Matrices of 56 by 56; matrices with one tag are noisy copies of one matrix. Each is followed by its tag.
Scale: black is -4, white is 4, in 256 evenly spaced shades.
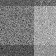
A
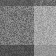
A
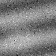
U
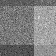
A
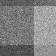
A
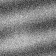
U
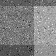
A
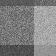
A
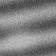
U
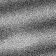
U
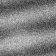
U
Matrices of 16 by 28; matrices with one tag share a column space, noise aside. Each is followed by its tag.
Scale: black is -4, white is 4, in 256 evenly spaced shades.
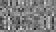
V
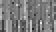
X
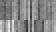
X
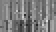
X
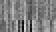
X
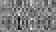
V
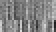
X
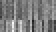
X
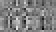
V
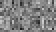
V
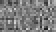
V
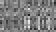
V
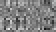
V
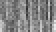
X
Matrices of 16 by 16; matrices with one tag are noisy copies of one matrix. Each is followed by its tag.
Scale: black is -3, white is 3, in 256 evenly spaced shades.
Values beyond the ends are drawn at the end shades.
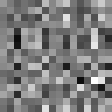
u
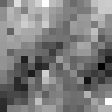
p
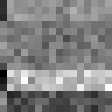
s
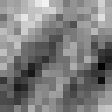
p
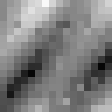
p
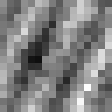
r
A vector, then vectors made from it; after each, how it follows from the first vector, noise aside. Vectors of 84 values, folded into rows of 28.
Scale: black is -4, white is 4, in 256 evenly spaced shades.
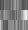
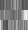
copied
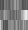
copied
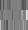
partly zeroed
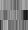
negated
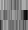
negated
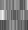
reversed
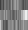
copied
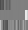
partly zeroed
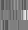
partly zeroed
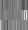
partly zeroed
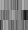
negated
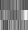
copied
